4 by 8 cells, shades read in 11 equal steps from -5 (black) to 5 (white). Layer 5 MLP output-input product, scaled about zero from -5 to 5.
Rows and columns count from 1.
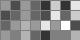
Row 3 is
-1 1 2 1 4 1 5 -2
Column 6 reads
3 4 1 0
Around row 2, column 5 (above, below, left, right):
-3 4 -1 4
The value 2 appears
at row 3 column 3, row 4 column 3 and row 4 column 8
